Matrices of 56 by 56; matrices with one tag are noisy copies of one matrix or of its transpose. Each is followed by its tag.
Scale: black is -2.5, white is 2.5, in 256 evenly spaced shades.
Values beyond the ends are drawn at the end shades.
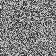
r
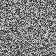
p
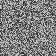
r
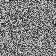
r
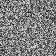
p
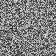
p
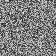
r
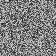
r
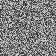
r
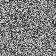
r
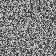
p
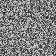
p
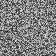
p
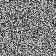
r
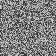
r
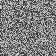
r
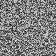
p
